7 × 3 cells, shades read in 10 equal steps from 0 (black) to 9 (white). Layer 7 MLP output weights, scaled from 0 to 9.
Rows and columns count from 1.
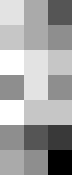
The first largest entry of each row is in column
1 1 1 2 1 1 1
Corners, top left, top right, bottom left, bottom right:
8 3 6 0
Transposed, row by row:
8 7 9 5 9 5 6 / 6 6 8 8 7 3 5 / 3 5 7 5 7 2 0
